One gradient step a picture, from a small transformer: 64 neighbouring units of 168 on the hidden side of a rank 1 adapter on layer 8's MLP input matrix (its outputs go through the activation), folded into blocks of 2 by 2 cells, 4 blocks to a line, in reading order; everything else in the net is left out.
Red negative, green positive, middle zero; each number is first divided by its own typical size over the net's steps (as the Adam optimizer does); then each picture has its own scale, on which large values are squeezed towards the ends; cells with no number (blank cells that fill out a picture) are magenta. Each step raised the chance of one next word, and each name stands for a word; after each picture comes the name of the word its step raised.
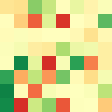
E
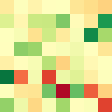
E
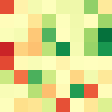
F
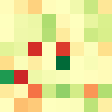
F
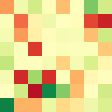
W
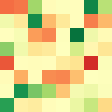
W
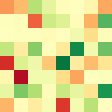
F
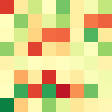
W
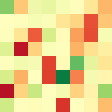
E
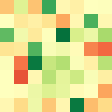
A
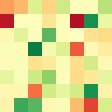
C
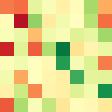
W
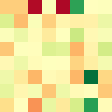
C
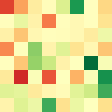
W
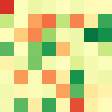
E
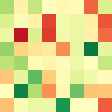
A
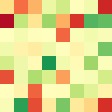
C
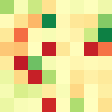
A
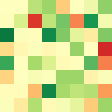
A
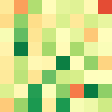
C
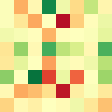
E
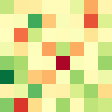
F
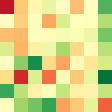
E
